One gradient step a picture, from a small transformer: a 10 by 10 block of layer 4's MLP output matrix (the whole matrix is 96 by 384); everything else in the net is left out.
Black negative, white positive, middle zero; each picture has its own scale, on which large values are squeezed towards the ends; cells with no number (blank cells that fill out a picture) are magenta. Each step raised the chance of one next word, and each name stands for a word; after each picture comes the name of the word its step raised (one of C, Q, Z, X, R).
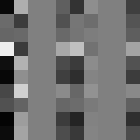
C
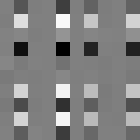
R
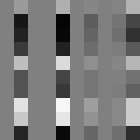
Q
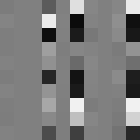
Q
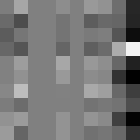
C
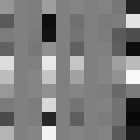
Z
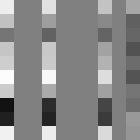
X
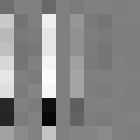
X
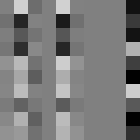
C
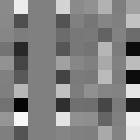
X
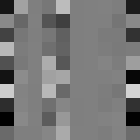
C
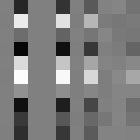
Z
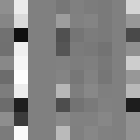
X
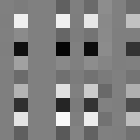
R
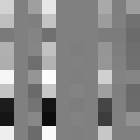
X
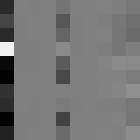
C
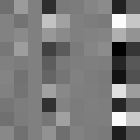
R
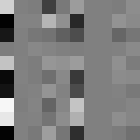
Q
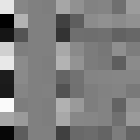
Q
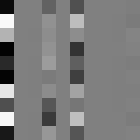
R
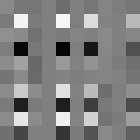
R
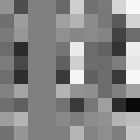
X
